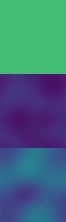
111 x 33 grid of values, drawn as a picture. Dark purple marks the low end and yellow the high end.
It is made of 3 by 1 panels. Panel 1,1: high, flat. Panel 2,1: very low, smooth, faint in contrast. Panel 3,1: low, smooth.
